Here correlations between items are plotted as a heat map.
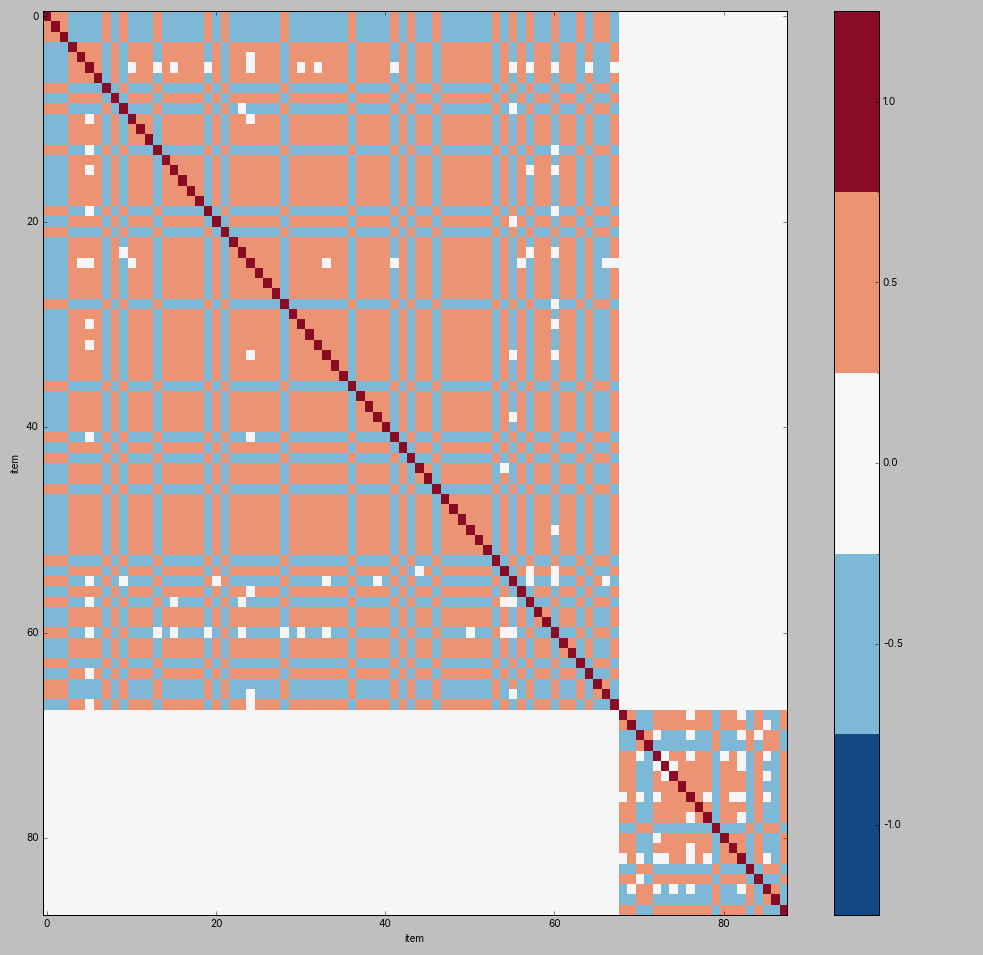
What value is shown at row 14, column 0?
-0.5
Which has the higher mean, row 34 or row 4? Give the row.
34
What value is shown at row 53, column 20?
-0.5
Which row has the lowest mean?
28
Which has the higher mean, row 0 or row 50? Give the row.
50
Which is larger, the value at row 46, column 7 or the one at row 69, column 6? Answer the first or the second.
the first
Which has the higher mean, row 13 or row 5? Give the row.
5
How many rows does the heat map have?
88
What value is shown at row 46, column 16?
-0.5
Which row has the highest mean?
23
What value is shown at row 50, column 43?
-0.5
